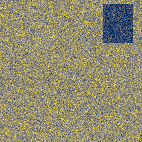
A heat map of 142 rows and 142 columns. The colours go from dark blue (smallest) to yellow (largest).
The top right is the ninth with the lowest average. In the top right lies a patch that is lower than the rest. There are no regular stripes.
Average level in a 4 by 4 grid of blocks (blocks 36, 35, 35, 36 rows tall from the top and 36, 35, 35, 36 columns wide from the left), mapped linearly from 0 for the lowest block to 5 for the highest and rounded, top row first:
5540
5554
5555
5555
